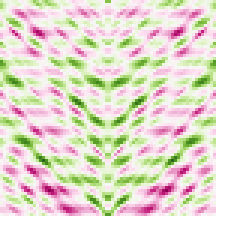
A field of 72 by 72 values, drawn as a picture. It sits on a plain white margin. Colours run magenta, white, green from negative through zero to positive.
Slope: none. Mirror symmetry: left to right. Stripes: horizontal, repeating 11 times.
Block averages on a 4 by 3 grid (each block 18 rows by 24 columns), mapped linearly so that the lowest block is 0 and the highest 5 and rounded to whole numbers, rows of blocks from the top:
1 2 1 | 4 5 4 | 2 5 2 | 0 4 0
